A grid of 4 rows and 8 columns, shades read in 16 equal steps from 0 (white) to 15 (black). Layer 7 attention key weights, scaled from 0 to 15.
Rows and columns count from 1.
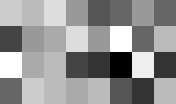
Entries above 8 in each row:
3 2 4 3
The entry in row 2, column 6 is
0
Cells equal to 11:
2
